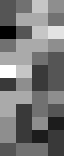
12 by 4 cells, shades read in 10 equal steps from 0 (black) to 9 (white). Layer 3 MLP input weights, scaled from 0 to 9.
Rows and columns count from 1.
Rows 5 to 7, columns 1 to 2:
6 6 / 9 7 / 2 5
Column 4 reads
5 4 8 5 3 3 3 5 3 1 2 2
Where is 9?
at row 6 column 1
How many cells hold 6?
9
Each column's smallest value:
0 2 1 1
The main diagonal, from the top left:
3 6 7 5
